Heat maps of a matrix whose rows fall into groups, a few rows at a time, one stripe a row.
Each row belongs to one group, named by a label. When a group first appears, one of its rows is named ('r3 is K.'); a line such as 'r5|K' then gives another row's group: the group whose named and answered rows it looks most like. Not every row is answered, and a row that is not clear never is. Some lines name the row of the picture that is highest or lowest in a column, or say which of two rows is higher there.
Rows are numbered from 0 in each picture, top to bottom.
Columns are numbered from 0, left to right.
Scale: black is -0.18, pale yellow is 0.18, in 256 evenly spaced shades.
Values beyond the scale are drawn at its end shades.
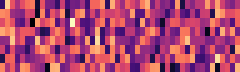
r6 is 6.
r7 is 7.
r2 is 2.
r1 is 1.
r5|2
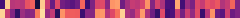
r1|2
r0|1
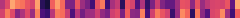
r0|7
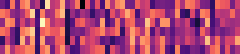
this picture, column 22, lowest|4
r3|1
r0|6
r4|1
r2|1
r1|1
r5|1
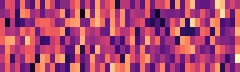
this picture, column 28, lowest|0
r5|6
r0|6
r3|1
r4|7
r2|2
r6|1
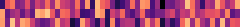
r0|6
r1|2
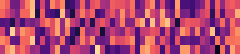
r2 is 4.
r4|1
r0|1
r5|7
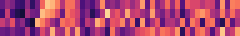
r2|2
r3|4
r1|4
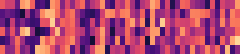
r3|7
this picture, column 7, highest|5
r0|7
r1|4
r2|4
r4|4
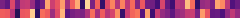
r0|6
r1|1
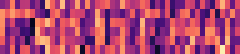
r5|6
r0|6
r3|2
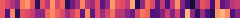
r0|1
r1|6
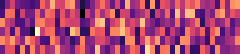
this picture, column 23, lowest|1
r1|6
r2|2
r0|4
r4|7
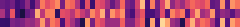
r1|2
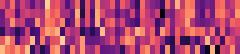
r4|1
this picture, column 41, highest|4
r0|6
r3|4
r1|6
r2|6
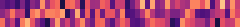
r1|6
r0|4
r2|7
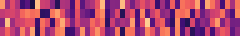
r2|1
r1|7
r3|1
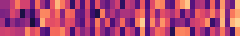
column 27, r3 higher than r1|No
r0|7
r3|7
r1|4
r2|4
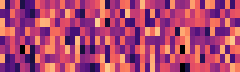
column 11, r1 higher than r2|Yes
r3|7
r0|2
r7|4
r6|2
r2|2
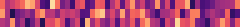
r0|7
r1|2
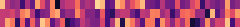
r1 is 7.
